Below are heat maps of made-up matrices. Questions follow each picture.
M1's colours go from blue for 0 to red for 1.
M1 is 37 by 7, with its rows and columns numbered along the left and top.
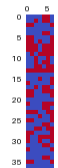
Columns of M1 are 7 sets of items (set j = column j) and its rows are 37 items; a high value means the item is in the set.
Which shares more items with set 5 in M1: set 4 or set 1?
set 4
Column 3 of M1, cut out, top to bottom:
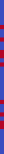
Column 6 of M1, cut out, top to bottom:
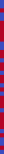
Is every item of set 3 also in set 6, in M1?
yes
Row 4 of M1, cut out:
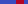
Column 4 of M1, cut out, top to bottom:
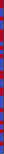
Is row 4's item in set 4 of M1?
yes
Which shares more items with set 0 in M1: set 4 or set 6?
set 6
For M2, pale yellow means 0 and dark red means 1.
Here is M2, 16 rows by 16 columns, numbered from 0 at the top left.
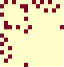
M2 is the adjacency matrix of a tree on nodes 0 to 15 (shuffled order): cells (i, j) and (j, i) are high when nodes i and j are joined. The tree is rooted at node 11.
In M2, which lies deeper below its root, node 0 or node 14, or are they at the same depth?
the same depth
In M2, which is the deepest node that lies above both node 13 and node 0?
2
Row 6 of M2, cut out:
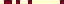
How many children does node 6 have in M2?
4
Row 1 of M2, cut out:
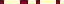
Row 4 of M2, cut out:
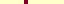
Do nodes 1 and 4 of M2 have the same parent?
yes
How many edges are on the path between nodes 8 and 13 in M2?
5
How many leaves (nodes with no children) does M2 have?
11
